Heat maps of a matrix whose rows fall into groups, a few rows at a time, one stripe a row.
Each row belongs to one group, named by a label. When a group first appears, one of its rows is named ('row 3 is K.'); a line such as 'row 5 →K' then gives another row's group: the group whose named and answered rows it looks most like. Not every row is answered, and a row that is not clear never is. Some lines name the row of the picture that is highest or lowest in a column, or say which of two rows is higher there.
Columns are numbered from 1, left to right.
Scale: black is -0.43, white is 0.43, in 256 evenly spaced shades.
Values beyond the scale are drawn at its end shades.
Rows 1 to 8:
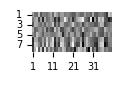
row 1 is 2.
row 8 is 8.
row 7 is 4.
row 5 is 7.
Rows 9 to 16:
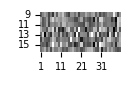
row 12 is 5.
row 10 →2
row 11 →2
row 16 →8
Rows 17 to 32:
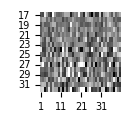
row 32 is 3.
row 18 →8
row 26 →4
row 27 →3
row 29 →5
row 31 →8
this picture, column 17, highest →29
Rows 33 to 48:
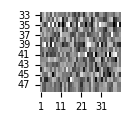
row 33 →8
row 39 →8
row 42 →7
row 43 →3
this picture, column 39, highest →35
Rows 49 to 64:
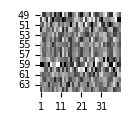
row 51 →7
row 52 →4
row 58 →7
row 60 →3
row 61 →2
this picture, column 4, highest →58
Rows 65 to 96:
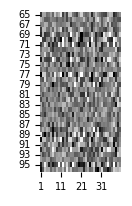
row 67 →7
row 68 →4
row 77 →4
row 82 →5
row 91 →3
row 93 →2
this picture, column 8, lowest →70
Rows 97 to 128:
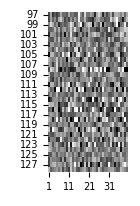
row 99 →3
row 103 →4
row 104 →5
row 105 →4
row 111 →4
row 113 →5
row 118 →5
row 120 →7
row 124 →3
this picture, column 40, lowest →108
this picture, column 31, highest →127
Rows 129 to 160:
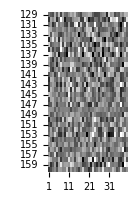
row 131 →5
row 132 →3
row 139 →2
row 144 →4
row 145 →3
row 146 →4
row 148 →8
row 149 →2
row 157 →2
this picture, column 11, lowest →140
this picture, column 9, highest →135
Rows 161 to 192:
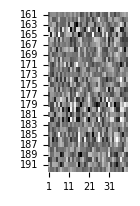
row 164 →4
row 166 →8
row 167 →8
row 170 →8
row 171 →5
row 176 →8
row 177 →4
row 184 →3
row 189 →7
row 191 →7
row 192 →2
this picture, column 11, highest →164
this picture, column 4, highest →179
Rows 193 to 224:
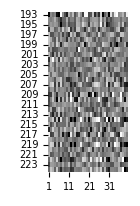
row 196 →4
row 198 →3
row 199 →7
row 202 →8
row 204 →8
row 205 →7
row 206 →5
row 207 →8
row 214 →8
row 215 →2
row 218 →3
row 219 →8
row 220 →3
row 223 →4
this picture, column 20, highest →193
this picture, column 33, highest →209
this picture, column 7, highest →193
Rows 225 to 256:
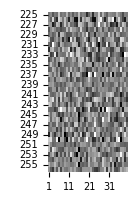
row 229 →3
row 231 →7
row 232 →4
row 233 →2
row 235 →3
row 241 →5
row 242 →8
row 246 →7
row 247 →5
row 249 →5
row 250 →3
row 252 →7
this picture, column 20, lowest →237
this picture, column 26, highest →227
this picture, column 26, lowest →231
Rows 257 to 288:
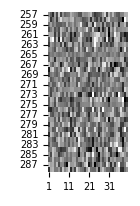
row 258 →2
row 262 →8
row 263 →5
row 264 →5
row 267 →7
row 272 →2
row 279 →4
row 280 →5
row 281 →4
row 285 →7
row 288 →4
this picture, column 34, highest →261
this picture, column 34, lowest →267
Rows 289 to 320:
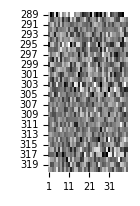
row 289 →2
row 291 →8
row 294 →2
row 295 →4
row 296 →2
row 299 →4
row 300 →3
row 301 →7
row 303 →5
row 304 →8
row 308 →5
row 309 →8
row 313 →3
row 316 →8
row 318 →3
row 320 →5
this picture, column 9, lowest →303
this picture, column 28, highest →297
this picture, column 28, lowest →317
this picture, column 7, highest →289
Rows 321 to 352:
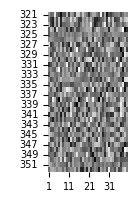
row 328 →5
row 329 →2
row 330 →3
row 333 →4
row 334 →2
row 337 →2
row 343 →4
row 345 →3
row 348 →2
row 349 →5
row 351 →3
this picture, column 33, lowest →336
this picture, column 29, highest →323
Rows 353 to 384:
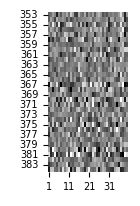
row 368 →3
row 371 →7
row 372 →4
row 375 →7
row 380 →7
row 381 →2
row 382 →8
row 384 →4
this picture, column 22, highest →367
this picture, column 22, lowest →381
